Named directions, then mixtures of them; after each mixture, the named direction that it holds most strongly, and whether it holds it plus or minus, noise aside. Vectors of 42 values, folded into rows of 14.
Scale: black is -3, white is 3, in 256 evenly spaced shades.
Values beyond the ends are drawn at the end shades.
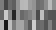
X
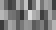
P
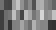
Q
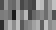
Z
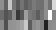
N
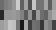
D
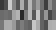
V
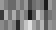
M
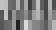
M, plus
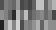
Z, plus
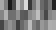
P, plus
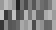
X, minus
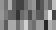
N, plus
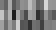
M, minus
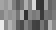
Q, minus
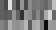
N, plus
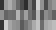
Z, plus
